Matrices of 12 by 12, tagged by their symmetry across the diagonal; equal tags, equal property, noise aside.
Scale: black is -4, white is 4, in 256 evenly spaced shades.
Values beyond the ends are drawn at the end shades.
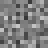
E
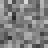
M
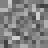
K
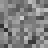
M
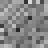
K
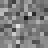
E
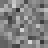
M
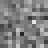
E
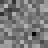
K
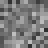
K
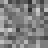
E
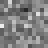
M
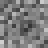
K
